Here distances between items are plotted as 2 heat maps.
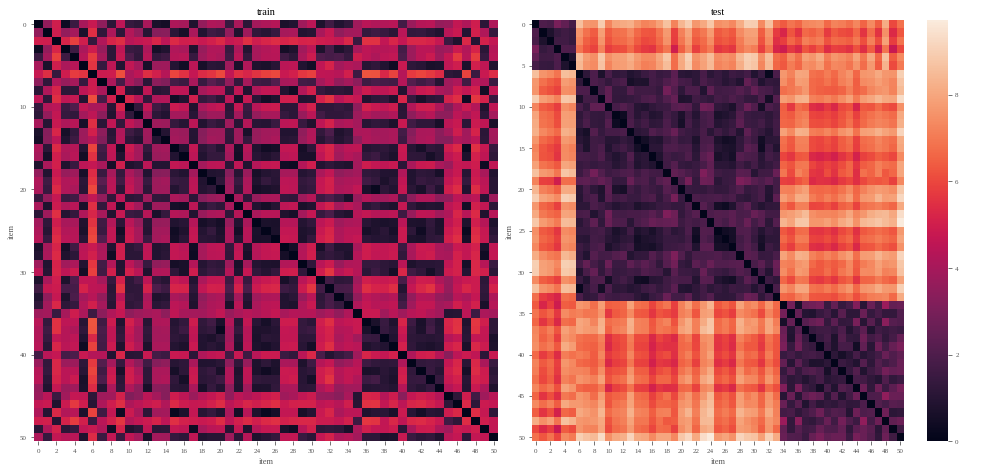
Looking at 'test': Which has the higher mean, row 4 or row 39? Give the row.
4
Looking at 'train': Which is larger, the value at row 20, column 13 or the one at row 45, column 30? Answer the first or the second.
the second
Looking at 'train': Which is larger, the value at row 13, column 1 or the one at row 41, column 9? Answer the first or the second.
the first
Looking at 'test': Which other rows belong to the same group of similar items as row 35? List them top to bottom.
34, 36, 37, 38, 39, 40, 41, 42, 43, 44, 45, 46, 47, 48, 49, 50
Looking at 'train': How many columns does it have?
51
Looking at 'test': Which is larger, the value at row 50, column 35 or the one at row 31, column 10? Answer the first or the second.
the first
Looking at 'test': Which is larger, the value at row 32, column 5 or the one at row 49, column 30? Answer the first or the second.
the first
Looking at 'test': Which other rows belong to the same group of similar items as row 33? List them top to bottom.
6, 7, 8, 9, 10, 11, 12, 13, 14, 15, 16, 17, 18, 19, 20, 21, 22, 23, 24, 25, 26, 27, 28, 29, 30, 31, 32
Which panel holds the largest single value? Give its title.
test
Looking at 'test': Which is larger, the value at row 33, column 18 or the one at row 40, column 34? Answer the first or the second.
the first
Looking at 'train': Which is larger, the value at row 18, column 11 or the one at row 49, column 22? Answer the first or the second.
the second
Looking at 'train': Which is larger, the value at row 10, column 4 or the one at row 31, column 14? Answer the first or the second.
the first
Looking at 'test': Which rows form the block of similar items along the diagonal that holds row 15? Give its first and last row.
6 to 33
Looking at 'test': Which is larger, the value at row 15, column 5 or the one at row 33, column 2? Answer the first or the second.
the first
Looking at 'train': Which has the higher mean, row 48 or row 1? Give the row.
48
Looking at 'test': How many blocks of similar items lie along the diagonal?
3
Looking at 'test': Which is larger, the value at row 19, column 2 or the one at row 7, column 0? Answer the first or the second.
the second
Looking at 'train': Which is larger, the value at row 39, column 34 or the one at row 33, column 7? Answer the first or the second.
the first
